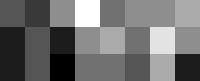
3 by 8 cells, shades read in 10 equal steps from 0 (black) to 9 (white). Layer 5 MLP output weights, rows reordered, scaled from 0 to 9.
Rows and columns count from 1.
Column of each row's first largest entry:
4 7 7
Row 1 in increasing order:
2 3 4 5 5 5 6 9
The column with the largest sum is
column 7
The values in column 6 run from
3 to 5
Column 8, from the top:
6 5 1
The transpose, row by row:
3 1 1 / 2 3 3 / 5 1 0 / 9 5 4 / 4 6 4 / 5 4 3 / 5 8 6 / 6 5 1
